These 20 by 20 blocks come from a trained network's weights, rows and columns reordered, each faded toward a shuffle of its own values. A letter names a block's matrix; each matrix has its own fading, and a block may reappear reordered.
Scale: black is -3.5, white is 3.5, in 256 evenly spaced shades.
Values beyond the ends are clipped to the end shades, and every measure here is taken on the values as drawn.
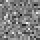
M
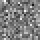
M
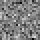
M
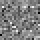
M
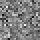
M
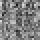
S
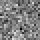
M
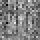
S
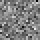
M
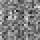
S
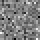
M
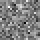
M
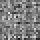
S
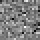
M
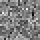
M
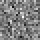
M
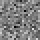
M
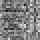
S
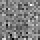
S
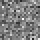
M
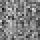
S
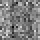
S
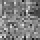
S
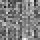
S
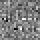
S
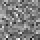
M
